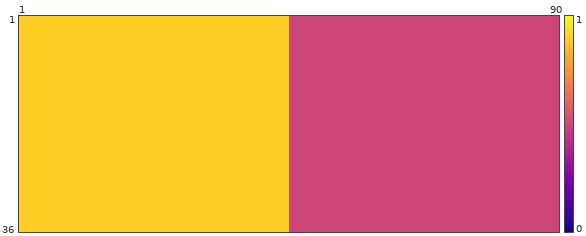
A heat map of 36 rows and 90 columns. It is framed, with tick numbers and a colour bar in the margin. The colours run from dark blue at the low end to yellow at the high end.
It is made of 1 by 2 panels. Panel 1,1: very high, flat. Panel 1,2: middling, flat.
